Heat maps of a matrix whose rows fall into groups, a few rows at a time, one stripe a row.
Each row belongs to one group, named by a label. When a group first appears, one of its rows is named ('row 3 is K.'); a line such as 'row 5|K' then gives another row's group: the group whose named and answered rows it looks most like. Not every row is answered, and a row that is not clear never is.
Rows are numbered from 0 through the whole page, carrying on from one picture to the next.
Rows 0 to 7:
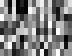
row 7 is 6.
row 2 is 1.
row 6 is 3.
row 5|1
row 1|1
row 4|6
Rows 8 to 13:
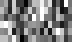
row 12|3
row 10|6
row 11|1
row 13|1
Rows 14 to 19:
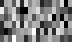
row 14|3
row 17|3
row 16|1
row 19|1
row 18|6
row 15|1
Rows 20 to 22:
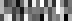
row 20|6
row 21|3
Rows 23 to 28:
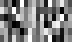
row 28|1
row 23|6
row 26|6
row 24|1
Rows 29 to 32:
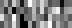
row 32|1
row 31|1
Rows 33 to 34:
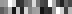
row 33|1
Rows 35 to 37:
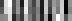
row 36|3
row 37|3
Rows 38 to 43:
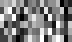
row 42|1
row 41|6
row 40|1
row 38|1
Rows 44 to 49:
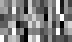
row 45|1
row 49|1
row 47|1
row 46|6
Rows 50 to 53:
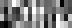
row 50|1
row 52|6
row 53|6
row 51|6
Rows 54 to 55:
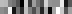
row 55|3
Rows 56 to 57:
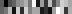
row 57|3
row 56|6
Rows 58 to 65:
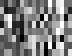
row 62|3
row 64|6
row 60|3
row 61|6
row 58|6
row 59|6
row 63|1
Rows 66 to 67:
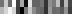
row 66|1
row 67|1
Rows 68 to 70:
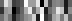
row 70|6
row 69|6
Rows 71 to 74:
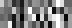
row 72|1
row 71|3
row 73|6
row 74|3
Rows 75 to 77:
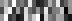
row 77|3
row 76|3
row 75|1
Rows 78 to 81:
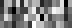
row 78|3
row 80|3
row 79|6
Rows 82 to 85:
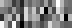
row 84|3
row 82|3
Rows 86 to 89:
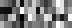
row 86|3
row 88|1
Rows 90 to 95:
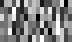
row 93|6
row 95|6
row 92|1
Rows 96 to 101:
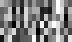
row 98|3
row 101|6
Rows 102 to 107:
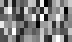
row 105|1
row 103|3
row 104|6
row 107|6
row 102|6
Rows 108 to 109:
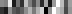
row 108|3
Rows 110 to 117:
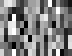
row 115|6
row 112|1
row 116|6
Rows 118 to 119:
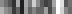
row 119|3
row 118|3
